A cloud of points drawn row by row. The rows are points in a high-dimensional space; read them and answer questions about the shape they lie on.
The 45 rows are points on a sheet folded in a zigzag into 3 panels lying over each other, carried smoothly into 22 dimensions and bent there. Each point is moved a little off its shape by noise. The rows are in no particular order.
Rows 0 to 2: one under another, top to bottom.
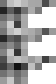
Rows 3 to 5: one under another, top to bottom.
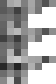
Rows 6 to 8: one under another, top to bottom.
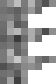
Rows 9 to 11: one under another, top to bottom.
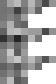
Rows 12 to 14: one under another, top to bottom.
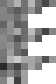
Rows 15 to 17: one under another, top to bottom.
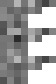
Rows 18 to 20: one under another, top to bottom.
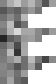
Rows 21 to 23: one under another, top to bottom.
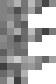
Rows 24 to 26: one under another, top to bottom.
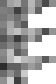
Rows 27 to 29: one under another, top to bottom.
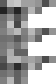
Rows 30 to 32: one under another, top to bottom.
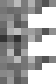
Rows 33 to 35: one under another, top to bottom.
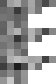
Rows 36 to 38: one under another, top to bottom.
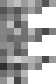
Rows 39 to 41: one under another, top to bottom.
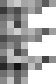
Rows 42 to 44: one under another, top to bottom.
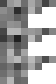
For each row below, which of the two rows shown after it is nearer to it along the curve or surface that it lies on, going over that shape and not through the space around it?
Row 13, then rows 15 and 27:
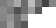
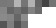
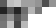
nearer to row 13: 15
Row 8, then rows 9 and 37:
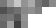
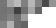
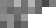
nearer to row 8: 37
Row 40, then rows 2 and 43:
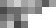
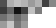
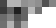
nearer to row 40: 2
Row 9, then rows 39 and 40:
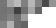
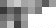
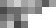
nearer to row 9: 40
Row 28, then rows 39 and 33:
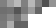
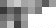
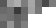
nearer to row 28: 39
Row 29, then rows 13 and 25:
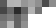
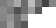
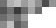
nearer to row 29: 25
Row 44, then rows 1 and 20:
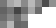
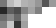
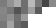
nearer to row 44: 20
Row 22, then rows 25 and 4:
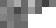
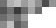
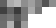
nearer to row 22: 4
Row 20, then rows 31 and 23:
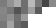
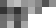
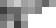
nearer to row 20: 23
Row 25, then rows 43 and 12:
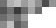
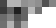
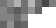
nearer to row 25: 12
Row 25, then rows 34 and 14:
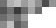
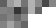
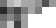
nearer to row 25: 34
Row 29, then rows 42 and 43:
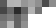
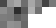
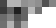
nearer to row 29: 42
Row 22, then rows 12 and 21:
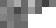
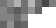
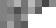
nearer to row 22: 12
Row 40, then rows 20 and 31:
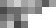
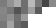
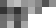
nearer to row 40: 20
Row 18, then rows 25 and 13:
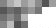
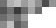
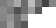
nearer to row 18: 25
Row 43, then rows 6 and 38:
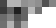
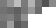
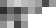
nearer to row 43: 6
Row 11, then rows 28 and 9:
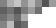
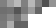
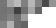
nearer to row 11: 28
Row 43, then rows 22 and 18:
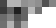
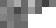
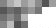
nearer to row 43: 22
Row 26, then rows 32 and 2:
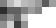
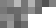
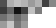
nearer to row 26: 2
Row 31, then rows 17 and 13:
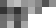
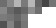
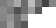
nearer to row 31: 17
